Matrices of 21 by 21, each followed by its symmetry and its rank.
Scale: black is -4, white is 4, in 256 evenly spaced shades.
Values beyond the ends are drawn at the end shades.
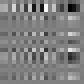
neither, rank one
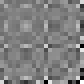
symmetric, rank two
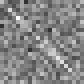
symmetric, full rank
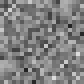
symmetric, full rank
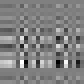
neither, rank one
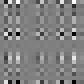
neither, rank one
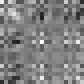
symmetric, rank two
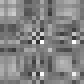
symmetric, rank two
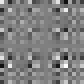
symmetric, rank two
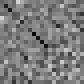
symmetric, full rank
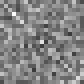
symmetric, full rank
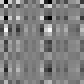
neither, rank one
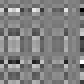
neither, rank one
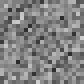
symmetric, full rank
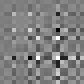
symmetric, rank two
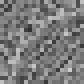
symmetric, full rank
